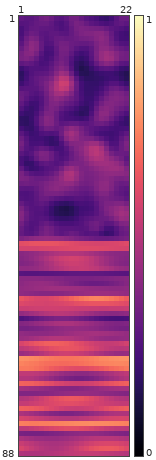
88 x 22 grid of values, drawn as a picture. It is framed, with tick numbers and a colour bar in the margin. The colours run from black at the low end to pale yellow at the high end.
It is made of 2 by 1 panels. Panel 1,1: low, blotchy. Panel 2,1: middling, streaked across, strong in contrast.
